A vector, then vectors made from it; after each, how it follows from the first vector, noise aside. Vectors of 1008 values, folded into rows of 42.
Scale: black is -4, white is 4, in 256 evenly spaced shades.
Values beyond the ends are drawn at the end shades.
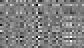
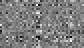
sign-scrambled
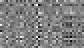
negated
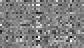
sign-scrambled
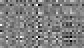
negated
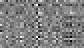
negated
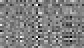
negated
